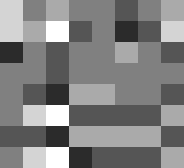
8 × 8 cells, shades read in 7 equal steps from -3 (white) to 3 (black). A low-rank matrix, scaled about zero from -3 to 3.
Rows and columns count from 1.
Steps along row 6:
down down up same same same down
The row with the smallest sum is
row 2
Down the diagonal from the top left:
-2 -1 1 0 -1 1 -1 -1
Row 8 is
0 -2 -3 2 1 1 1 -1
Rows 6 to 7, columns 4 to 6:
1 1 1 / -1 -1 -1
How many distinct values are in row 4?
2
